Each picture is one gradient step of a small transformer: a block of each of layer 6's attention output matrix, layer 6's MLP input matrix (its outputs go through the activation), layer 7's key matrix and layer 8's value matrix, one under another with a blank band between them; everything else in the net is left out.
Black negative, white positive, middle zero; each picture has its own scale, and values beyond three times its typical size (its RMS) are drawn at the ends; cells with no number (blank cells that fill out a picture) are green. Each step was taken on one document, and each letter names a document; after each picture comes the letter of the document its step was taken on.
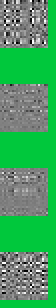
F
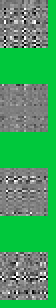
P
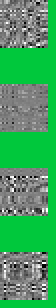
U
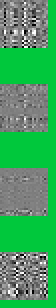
P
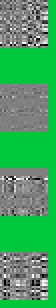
U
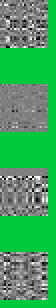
U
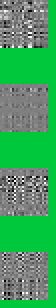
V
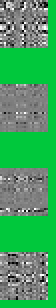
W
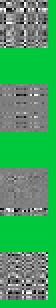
W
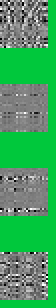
W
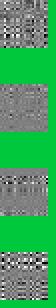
F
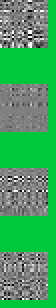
V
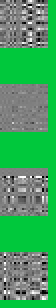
U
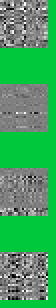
W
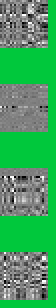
U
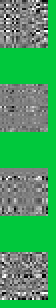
F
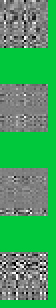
P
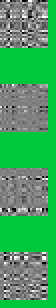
U
